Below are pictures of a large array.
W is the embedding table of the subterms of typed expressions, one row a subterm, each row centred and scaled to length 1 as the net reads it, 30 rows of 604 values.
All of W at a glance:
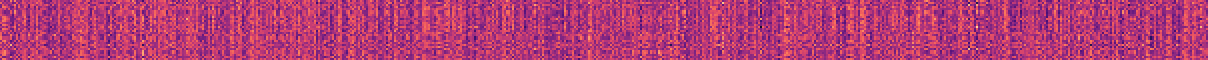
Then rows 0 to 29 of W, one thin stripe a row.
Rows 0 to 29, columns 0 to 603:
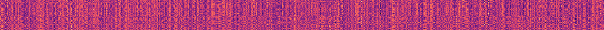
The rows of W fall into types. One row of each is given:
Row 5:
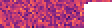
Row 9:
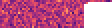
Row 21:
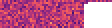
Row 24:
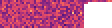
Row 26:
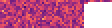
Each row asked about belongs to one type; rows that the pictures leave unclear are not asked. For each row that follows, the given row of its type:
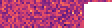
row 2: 24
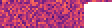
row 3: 9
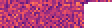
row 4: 21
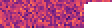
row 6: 5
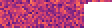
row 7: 5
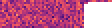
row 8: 26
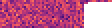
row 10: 26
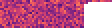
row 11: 5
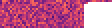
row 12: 9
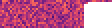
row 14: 9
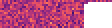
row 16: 21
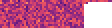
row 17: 5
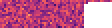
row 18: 26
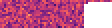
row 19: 26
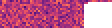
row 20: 24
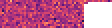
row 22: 9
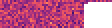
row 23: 21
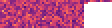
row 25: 26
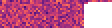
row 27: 24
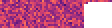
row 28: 5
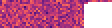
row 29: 24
